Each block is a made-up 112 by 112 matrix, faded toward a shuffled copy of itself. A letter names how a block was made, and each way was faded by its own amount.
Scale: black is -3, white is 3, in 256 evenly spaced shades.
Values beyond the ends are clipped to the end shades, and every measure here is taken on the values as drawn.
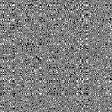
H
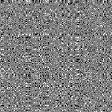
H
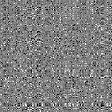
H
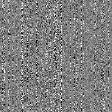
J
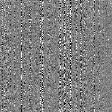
J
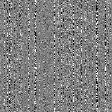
J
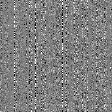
J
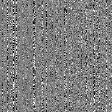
J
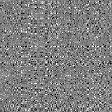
H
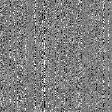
J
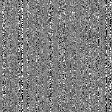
J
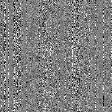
J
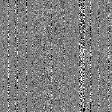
J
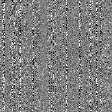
J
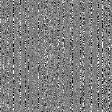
J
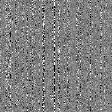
J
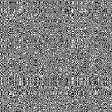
H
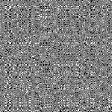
H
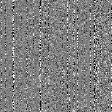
J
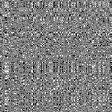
H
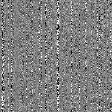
J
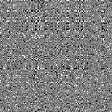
H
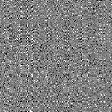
H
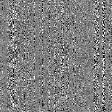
J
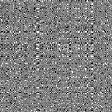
H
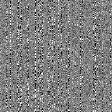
J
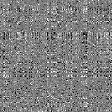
H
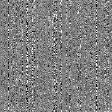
J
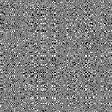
H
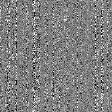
J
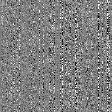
J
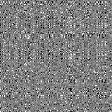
H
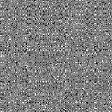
H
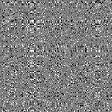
H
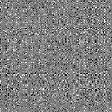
H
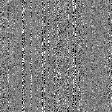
J
